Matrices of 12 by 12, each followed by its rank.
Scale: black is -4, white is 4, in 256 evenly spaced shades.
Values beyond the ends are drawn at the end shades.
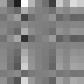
one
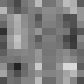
two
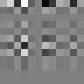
one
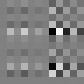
one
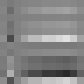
one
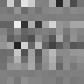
two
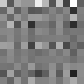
two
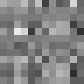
two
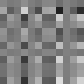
one
